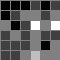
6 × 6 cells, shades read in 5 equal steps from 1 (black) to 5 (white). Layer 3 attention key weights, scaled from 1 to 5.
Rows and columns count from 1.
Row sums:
8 14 19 14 13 17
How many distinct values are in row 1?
2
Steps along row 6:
same up up down same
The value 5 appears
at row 3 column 4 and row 3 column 6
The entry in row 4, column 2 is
3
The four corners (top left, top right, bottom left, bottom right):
1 2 2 3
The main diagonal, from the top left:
1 2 2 3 1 3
